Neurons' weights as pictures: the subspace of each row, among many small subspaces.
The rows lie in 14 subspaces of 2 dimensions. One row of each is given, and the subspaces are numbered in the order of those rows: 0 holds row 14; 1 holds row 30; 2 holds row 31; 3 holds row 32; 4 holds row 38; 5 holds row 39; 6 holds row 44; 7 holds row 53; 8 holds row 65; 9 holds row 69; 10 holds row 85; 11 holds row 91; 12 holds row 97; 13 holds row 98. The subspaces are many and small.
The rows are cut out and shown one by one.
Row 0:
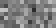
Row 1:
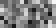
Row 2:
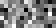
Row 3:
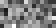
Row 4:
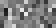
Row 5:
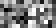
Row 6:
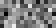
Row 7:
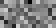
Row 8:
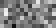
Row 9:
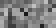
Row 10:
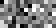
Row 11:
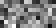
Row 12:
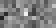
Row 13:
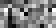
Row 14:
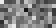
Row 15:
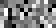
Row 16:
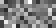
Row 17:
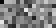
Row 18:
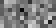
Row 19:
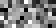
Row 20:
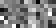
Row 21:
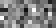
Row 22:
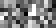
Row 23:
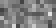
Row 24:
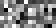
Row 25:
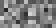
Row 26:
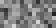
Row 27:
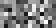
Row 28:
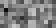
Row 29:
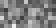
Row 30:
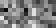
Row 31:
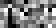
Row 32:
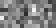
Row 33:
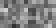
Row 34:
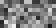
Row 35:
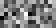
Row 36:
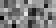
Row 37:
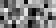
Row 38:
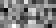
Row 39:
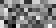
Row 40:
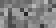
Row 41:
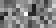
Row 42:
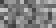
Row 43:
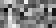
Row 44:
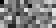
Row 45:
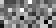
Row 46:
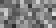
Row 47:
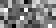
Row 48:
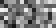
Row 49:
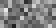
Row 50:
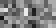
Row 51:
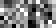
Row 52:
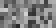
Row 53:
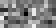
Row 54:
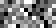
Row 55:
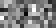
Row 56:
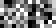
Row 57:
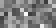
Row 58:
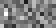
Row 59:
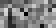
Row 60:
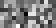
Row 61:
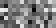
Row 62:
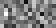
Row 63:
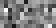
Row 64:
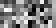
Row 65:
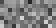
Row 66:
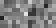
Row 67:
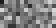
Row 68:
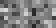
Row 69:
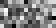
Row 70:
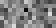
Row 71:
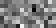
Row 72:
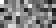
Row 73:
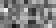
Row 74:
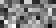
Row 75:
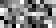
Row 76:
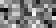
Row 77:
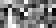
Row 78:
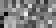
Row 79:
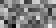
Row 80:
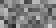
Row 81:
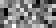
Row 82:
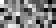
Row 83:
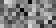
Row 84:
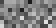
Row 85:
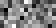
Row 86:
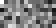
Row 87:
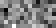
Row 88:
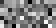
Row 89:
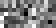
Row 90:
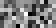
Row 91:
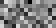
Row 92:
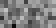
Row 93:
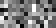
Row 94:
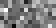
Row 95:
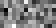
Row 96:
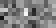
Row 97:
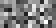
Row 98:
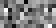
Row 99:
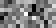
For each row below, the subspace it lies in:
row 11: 5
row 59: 2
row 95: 4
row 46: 7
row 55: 3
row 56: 11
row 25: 13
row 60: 4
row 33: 4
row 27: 12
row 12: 1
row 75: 8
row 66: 9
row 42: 0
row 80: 5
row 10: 6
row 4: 13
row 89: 7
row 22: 10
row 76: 7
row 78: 7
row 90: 4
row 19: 10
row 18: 8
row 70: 3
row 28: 12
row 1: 5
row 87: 1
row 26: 7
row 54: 3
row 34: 5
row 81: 1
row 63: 13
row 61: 0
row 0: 0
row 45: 8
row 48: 0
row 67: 6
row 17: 0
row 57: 2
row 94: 10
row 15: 13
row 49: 10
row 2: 3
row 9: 2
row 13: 2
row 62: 12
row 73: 4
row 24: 13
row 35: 13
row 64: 12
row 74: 5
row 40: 2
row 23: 8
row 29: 9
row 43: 2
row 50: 1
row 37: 9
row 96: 1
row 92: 9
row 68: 7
